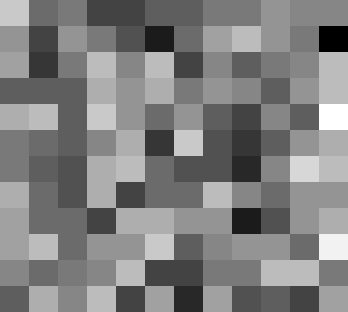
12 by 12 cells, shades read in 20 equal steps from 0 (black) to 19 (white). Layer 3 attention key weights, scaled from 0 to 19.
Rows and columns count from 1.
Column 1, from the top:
15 11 12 7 13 9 9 13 12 12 10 7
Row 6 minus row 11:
-1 0 -2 0 -1 -1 10 -3 -5 -7 -3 4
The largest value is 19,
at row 5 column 12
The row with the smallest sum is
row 2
